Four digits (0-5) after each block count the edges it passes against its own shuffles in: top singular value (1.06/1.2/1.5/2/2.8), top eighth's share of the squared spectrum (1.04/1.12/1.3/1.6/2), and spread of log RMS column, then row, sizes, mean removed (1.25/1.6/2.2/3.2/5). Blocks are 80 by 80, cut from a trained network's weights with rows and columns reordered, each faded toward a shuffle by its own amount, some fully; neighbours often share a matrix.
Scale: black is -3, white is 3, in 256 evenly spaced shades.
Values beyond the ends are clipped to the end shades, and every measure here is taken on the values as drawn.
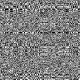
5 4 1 3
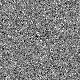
0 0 0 0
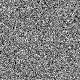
0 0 0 0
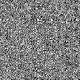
3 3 1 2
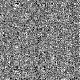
3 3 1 2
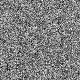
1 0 0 0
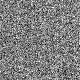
0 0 0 0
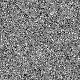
2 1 0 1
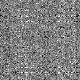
3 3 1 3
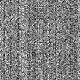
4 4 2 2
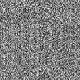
4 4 1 1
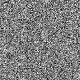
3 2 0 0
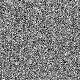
1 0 0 0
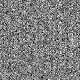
3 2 0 1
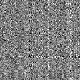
3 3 2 2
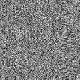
3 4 1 1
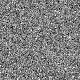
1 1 0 0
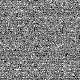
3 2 1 0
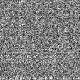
3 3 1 1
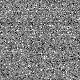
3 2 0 0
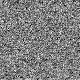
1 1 0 0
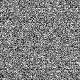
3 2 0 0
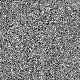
0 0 0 0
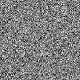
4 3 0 2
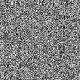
3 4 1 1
